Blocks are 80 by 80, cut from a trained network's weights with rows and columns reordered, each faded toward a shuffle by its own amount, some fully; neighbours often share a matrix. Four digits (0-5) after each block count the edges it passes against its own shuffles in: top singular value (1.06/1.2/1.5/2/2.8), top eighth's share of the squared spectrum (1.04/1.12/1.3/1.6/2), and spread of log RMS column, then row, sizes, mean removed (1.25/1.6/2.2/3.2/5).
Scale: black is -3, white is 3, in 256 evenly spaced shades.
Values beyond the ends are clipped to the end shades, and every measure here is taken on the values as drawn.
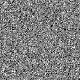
3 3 1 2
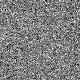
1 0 0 0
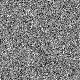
0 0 0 0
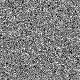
0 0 0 0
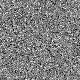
0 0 0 0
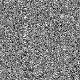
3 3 1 1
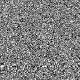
3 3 0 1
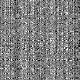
4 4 1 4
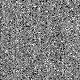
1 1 0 0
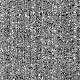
3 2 0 2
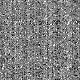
3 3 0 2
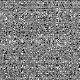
2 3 3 1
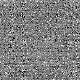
2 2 2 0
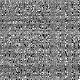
3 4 4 2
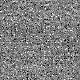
1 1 1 0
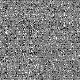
2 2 2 0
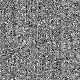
2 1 0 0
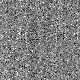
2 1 0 0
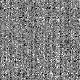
3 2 0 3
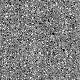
1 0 0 0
